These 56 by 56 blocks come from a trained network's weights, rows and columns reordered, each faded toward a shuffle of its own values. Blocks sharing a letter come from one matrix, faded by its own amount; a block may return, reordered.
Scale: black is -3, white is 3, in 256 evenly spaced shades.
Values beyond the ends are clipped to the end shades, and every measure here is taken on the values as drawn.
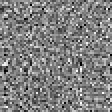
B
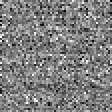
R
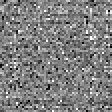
R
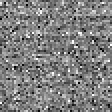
R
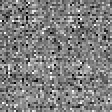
R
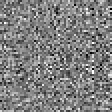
B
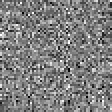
B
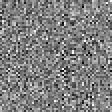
B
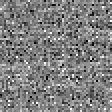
R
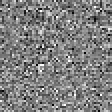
B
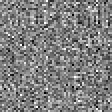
B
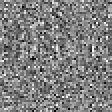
B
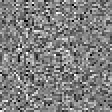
B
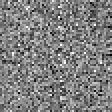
B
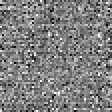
R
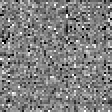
R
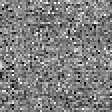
R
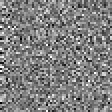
B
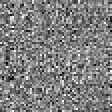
B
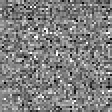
R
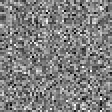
B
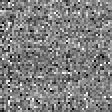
R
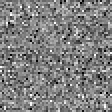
R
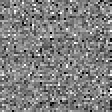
R
